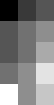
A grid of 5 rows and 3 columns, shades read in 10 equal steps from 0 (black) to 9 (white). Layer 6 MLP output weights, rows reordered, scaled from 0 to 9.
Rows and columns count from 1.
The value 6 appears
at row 3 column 3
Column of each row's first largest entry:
3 3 3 3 1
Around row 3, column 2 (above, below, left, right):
4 5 3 6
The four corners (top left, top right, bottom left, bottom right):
0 3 9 7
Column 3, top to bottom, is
3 5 6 8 7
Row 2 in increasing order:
3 4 5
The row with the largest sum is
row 5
